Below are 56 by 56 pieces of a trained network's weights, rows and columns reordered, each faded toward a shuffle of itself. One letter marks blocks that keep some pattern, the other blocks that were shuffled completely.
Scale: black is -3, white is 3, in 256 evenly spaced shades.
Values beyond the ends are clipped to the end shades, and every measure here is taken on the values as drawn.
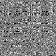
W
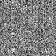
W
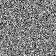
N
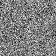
N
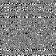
W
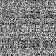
W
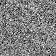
N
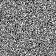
N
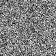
N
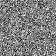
N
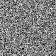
N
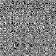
W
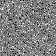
N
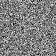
N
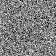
N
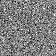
N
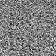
W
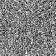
W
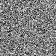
N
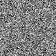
N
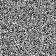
N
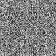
W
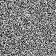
N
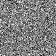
N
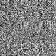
W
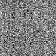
W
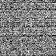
W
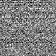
W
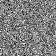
N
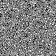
N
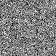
N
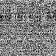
W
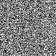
N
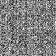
W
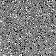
N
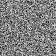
N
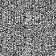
W
